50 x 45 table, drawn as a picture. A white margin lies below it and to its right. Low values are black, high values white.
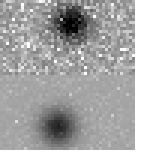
No overall slope runs across the table. There are two dips. There are no regular stripes. A horizontal seam about 50% of the way down splits the table, and the bottom part is calmer.
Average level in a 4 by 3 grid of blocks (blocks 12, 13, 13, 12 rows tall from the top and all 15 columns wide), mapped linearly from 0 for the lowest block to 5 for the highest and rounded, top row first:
5 0 4
5 4 5
5 4 5
4 1 5
